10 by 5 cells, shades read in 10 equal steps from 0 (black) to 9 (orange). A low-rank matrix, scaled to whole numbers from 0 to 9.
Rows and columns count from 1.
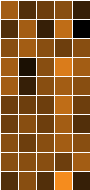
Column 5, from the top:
2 0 5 6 5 4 3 5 6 2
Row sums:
20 18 25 26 24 23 22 25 25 22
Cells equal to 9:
1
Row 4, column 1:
6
